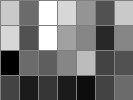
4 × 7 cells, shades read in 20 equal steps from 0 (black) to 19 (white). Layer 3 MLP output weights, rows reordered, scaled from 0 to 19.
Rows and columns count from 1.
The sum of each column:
36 24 49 40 36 19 39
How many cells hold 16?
2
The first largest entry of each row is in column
3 3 5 7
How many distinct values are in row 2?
6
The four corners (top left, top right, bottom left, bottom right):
15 15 5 8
